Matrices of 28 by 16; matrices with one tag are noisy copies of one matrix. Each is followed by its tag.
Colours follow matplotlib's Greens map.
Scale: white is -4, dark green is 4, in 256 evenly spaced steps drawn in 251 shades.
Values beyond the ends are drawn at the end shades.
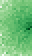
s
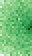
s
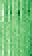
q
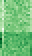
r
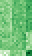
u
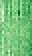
q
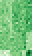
u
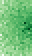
s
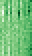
q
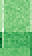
r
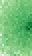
s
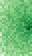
s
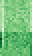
r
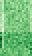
r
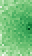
s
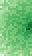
s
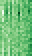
q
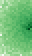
s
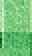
r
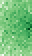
s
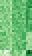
u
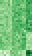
u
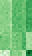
u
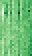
q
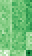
u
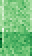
r
